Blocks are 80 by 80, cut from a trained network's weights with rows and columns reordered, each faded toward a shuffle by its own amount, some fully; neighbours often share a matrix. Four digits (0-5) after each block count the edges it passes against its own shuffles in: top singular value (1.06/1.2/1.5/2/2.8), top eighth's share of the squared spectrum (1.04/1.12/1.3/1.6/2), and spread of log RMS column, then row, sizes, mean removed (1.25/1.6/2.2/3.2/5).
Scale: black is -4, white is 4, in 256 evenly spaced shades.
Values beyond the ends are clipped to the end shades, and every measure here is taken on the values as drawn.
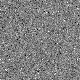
0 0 0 0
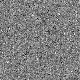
1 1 0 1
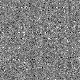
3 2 0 2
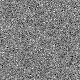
0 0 0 0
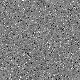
0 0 0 0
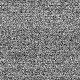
3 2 0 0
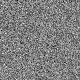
0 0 0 0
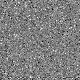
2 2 0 1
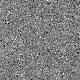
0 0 0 0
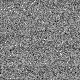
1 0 0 0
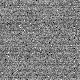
3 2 0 0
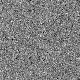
0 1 0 0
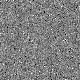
0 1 0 0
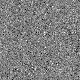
1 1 0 1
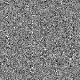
2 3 2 1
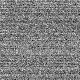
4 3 0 1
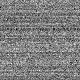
4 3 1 1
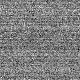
3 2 1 1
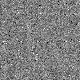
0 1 0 1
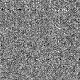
2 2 0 2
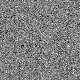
1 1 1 1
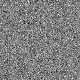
1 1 0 0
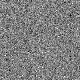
1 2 0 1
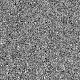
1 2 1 1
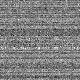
4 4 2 2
